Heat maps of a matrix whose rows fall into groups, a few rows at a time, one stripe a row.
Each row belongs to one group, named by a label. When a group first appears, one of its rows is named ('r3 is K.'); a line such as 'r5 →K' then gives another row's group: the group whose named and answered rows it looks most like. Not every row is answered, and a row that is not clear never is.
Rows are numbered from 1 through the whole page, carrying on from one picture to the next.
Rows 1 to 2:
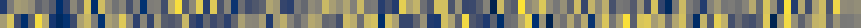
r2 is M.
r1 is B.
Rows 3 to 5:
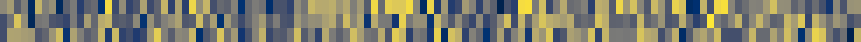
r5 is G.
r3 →M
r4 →B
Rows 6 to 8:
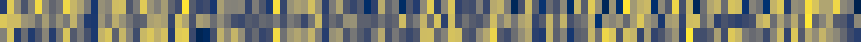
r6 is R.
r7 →G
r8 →R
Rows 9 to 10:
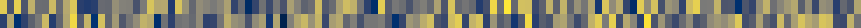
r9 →G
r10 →R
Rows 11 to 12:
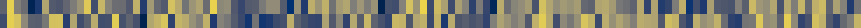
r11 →B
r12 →G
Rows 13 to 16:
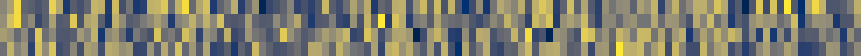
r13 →G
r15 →M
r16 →M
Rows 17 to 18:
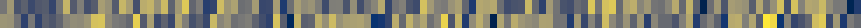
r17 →R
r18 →B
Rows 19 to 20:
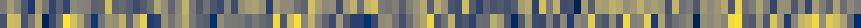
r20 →R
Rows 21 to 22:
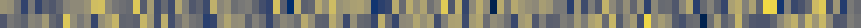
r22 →R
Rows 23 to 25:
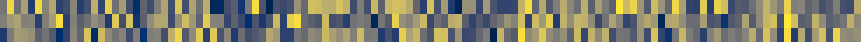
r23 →M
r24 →G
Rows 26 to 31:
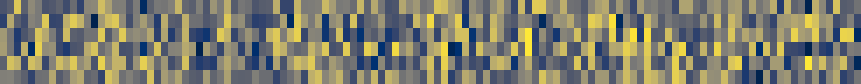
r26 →B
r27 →R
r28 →R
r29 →M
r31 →M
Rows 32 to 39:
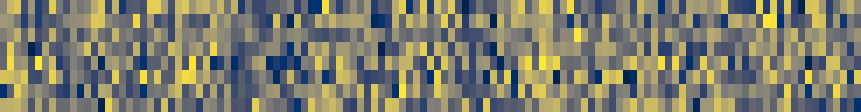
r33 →B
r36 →M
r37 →G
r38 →B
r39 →M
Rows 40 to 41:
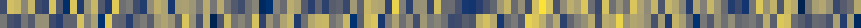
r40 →G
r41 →M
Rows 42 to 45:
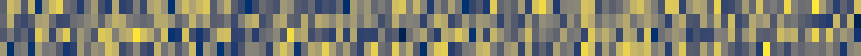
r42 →G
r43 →M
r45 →M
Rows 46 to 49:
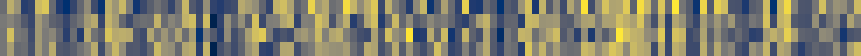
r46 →M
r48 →M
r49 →M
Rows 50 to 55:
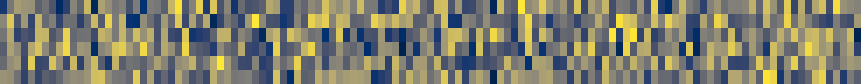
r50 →B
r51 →M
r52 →R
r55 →B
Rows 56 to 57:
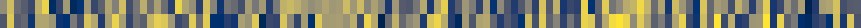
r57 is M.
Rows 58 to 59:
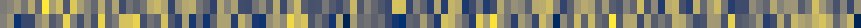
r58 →G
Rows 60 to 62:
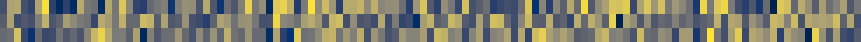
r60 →M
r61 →R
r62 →B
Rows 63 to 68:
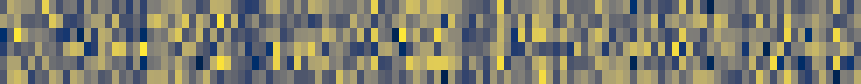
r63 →B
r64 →G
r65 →B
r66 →R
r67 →B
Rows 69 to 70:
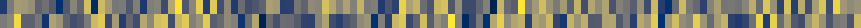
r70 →G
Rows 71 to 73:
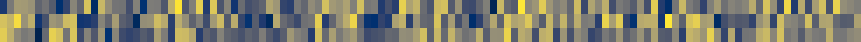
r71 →B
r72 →G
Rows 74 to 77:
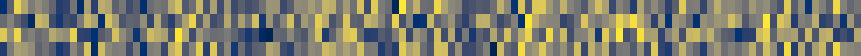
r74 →B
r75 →M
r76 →G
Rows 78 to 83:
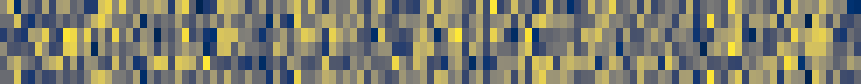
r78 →R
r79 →B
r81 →R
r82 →G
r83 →B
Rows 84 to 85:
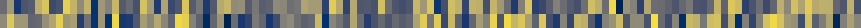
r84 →R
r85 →G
